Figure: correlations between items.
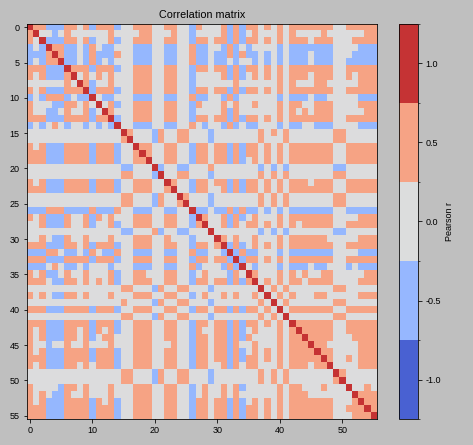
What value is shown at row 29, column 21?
-0.5
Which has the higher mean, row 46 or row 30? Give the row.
46
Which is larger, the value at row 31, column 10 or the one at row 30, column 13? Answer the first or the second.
the second
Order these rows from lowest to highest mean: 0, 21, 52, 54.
21, 52, 0, 54
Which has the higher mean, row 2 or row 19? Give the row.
19
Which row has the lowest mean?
26
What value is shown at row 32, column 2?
-0.5
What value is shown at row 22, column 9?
0.5
